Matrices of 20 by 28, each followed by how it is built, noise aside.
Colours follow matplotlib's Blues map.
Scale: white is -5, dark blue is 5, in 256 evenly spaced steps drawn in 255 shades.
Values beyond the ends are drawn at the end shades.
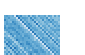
Toeplitz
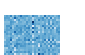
low rank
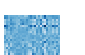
low rank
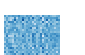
low rank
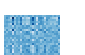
low rank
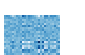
low rank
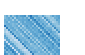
Toeplitz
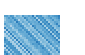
Toeplitz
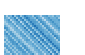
Toeplitz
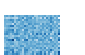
low rank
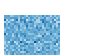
low rank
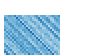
Toeplitz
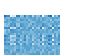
low rank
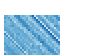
Toeplitz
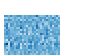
low rank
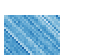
Toeplitz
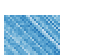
Toeplitz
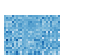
low rank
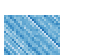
Toeplitz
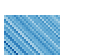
Toeplitz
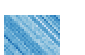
Toeplitz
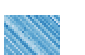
Toeplitz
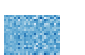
low rank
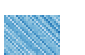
Toeplitz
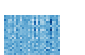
low rank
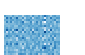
low rank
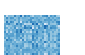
low rank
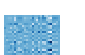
low rank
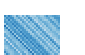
Toeplitz
